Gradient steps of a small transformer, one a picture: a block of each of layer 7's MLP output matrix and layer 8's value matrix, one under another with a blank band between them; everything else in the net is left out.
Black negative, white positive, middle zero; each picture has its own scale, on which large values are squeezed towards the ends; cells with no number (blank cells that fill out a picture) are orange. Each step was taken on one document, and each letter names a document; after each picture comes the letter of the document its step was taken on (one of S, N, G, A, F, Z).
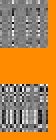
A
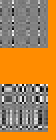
A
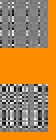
A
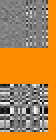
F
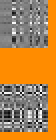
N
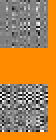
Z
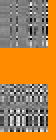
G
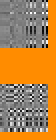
G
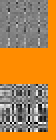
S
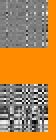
F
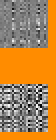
Z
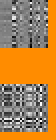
N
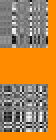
N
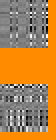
G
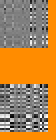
F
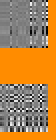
G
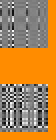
A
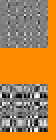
S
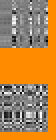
N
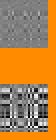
S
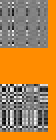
A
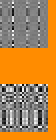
A
